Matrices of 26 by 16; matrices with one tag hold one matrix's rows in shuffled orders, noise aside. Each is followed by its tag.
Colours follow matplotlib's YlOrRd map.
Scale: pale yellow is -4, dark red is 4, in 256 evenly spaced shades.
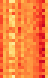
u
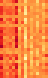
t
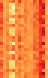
u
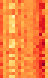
u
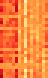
t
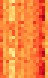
u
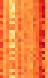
u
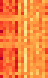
t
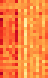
t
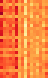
t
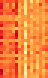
t
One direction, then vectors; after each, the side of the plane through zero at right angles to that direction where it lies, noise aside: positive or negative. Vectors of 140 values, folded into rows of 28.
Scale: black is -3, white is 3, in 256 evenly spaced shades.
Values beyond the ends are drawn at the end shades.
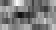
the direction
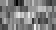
negative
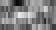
negative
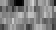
negative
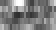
positive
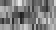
positive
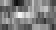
negative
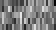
negative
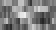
negative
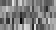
positive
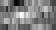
negative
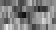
positive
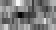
positive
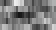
positive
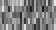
positive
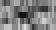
positive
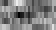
positive
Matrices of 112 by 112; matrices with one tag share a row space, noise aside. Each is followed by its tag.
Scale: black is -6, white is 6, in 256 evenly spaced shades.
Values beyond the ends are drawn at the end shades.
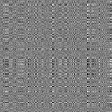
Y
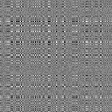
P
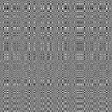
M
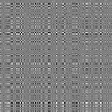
P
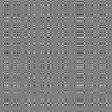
M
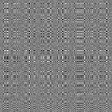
M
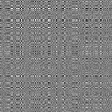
P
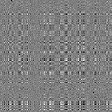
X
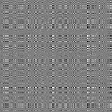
Y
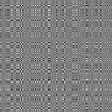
P
